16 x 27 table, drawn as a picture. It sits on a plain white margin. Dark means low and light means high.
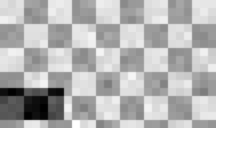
Odd patch: lower, in the bottom left. Average level on the scale: 70%. Ninth with the lowest average: bottom left.
